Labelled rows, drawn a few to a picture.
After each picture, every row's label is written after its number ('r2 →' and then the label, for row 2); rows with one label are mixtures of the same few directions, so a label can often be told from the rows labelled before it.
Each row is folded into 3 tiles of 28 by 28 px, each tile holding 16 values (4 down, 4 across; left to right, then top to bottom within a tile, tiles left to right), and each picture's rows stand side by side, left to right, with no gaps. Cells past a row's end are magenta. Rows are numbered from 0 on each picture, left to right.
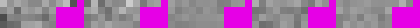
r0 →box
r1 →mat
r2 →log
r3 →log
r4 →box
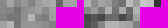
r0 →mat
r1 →box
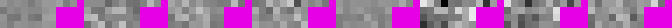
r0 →box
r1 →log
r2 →box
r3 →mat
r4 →box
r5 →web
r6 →web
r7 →box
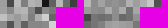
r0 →mat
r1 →box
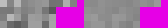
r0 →log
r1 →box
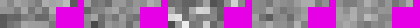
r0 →box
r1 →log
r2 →log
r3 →box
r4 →box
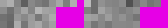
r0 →web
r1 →mat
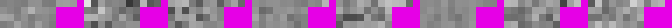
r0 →log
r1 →mat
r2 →box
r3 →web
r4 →box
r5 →box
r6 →mat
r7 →mat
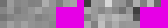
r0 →mat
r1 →web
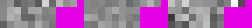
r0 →mat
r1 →log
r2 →box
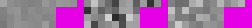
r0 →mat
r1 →box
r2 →box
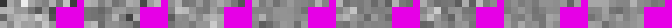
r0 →web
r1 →mat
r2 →web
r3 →log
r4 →mat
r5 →mat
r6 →box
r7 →log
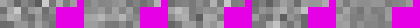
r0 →mat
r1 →box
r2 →mat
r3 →log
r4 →web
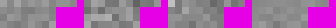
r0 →log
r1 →box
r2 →mat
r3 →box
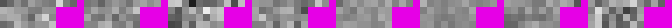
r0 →mat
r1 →log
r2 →web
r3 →log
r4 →mat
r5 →web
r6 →box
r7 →web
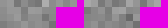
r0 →mat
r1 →mat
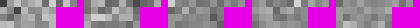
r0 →mat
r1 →box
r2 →mat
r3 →mat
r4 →log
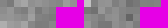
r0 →web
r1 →mat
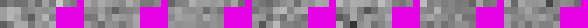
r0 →mat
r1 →log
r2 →web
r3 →log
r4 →log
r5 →mat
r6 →mat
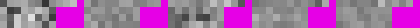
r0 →web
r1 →web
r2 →box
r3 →box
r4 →mat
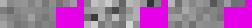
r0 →mat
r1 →log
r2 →mat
